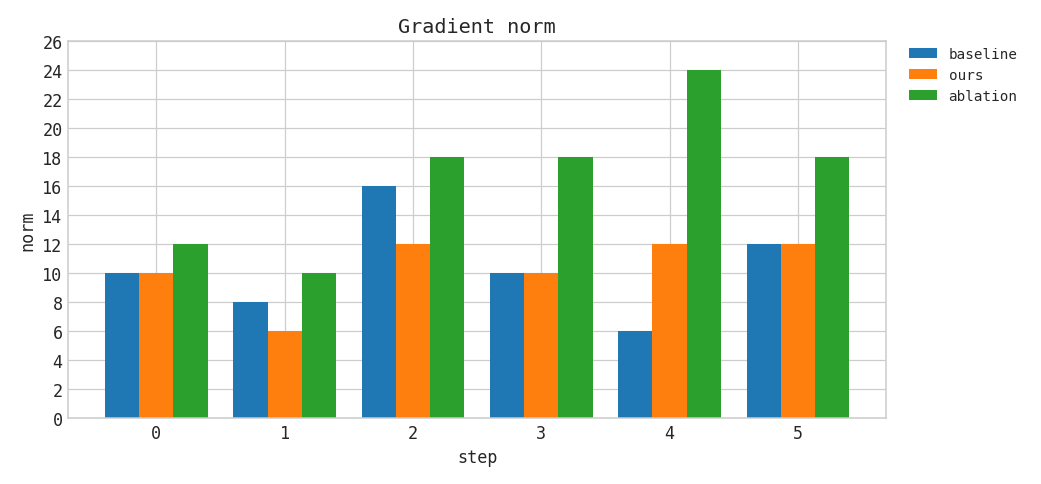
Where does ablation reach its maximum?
4
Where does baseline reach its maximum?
2
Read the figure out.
Title: Gradient norm
x-axis: step, ticks 0 1 2 3 4 5
y-axis: norm, ticks 0 2 4 6 8 10 12 14 16 18 20 22 24 26
Legend: baseline, ours, ablation
Values:
baseline: 10 8 16 10 6 12
ours: 10 6 12 10 12 12
ablation: 12 10 18 18 24 18
